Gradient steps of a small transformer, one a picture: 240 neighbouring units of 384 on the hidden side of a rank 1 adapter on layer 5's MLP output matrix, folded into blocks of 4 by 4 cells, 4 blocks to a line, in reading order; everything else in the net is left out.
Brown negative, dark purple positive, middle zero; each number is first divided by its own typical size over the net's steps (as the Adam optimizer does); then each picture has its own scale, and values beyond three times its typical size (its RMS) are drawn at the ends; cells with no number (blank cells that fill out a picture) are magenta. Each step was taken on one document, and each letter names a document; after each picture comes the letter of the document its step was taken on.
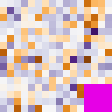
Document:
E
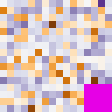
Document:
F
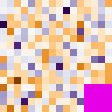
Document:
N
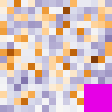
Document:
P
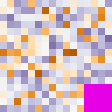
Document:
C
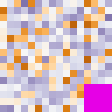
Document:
E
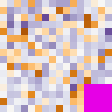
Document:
E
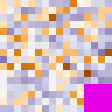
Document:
P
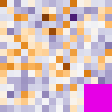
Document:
P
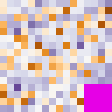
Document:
N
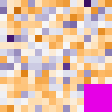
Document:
E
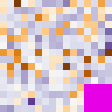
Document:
P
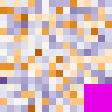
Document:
F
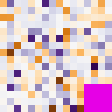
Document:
C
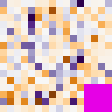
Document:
N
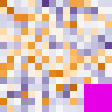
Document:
F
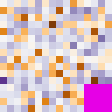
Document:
F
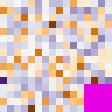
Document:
F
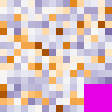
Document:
N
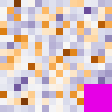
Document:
P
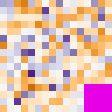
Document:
C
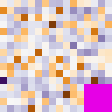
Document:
F
